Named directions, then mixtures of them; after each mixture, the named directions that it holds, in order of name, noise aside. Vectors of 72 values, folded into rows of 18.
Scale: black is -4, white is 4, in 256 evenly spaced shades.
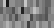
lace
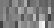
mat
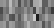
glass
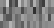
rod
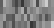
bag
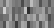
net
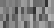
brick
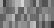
bag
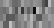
brick, glass, rod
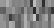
glass, rod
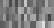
bag, mat, rod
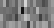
brick, lace, rod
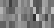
glass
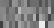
mat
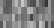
bag, mat, net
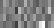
bag, brick, mat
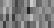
bag, brick, net
